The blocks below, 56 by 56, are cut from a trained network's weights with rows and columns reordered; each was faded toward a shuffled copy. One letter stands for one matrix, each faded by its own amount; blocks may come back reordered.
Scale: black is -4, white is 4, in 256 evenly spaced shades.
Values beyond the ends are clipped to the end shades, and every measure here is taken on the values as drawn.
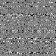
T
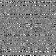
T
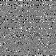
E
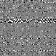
T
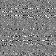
T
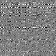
T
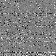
E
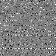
E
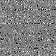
E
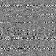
T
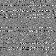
T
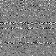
T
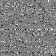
E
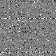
E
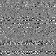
T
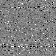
E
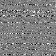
T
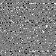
E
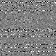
T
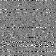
T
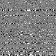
T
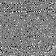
E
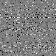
E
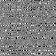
T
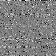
E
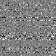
T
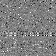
E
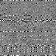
T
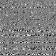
T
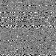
T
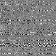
T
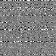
T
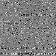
E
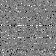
E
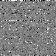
E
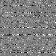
T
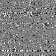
E
